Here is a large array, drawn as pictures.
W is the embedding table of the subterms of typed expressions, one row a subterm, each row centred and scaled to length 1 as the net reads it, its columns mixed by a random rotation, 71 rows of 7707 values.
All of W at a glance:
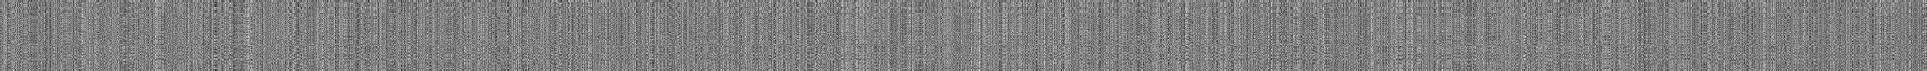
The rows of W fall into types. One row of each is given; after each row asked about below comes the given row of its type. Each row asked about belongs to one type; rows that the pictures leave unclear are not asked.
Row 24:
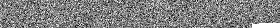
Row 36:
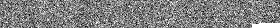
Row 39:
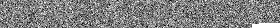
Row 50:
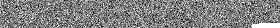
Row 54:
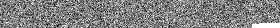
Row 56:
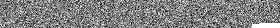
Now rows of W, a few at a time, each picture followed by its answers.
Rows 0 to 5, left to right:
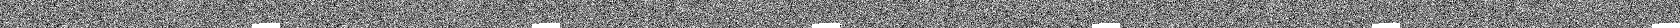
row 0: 54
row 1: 54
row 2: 54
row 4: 24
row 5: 54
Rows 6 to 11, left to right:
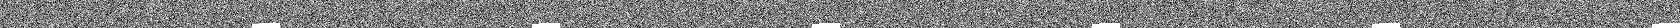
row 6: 24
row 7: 39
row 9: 56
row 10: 54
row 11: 56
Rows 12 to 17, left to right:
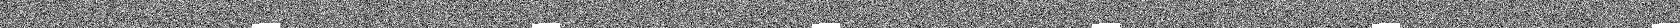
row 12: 56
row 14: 56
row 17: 50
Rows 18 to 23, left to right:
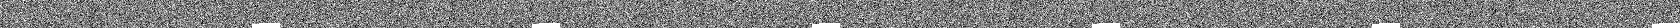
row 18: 54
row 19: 24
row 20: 39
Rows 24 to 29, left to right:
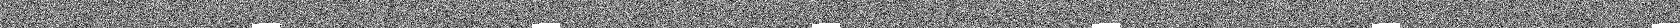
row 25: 56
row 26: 39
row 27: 56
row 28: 24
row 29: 50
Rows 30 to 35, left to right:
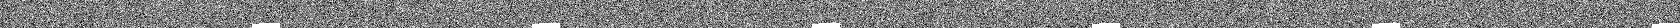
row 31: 54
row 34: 24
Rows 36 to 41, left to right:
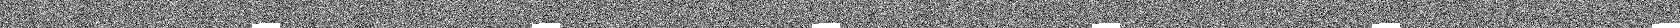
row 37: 36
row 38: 24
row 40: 56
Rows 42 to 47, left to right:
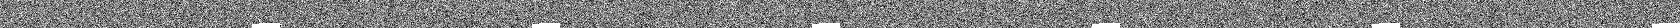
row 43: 56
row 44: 36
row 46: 50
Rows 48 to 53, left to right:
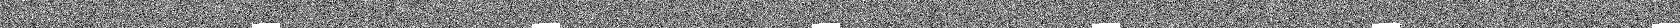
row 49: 54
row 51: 54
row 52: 24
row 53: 56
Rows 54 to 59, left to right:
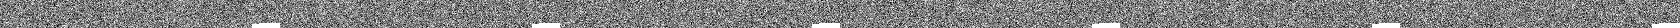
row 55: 39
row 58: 39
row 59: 50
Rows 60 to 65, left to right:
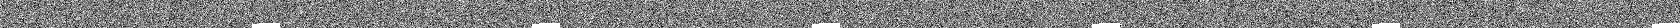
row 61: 56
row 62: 50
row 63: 50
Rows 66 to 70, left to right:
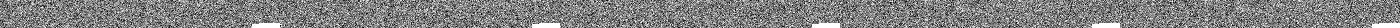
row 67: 56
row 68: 39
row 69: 54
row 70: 54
